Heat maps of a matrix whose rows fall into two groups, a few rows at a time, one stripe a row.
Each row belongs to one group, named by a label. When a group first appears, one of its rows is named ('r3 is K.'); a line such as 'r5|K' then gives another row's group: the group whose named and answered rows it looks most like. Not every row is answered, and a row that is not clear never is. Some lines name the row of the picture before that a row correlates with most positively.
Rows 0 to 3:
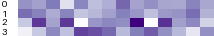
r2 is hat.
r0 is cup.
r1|hat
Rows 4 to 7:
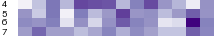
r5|cup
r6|cup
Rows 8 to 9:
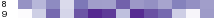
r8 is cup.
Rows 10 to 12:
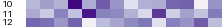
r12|hat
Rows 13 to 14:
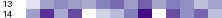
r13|hat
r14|hat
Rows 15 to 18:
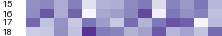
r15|hat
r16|hat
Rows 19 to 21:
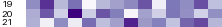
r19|hat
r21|cup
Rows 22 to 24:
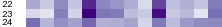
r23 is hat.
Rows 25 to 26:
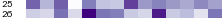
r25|cup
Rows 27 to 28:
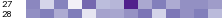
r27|cup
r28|hat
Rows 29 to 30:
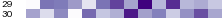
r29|hat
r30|cup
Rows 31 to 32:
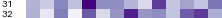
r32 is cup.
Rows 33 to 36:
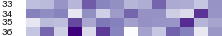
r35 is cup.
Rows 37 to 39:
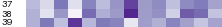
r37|cup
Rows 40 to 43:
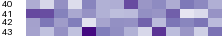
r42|hat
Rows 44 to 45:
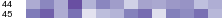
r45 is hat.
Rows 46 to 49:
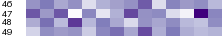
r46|hat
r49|hat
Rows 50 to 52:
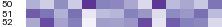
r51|hat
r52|hat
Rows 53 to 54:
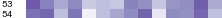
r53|hat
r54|hat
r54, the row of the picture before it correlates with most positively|51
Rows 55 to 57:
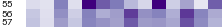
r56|cup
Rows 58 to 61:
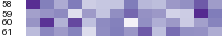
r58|hat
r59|cup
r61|hat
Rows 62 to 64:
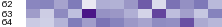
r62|hat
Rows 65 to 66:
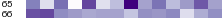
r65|cup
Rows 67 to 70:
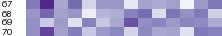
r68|hat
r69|cup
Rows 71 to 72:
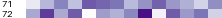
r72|hat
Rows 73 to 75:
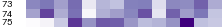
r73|hat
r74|hat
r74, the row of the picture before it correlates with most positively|72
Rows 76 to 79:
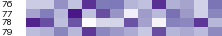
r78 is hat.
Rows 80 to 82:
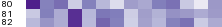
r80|cup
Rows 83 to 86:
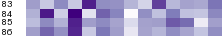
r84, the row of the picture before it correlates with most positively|81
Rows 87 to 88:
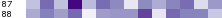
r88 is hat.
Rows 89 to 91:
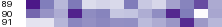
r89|hat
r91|cup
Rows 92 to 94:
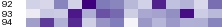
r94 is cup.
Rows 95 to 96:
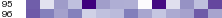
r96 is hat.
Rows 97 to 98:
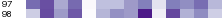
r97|hat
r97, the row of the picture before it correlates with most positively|96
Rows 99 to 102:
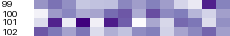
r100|hat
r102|hat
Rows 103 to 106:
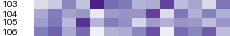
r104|hat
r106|hat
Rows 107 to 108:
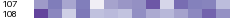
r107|hat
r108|hat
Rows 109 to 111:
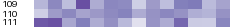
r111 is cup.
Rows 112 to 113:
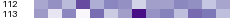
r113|cup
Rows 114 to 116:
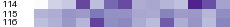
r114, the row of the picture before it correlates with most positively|112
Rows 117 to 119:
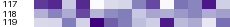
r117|hat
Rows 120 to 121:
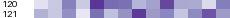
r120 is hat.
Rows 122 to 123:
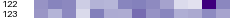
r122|cup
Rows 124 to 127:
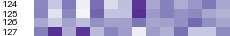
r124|cup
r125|cup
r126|cup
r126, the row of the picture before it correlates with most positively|123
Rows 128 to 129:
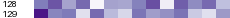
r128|hat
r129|cup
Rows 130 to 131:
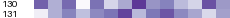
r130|cup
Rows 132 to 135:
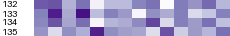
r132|hat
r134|hat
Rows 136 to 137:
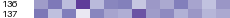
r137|cup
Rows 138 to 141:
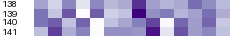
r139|cup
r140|hat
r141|hat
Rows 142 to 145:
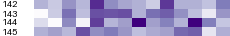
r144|cup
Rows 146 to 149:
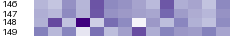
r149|cup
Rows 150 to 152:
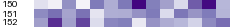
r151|hat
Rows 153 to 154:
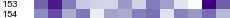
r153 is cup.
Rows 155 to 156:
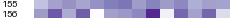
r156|hat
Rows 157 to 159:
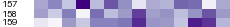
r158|cup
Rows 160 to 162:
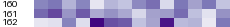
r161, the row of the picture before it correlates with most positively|157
